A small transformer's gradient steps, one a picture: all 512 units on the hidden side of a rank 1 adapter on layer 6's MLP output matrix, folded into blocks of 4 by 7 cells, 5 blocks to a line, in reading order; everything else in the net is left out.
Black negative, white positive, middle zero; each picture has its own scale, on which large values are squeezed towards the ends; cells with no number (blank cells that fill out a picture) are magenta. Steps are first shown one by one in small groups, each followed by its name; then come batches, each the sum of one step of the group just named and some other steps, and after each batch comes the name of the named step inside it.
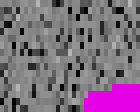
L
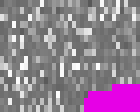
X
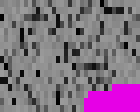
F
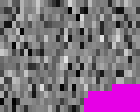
L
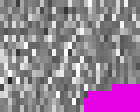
X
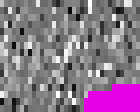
L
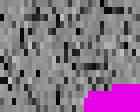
F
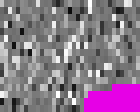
L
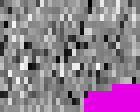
X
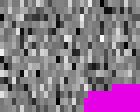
F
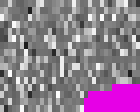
X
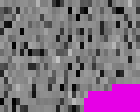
L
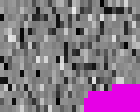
F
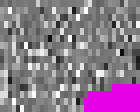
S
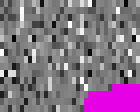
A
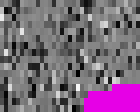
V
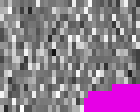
S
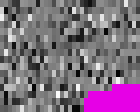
V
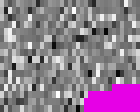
A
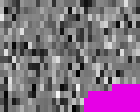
V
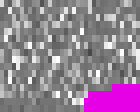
A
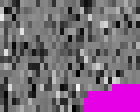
V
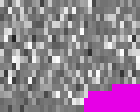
A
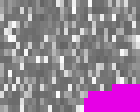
A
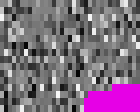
V
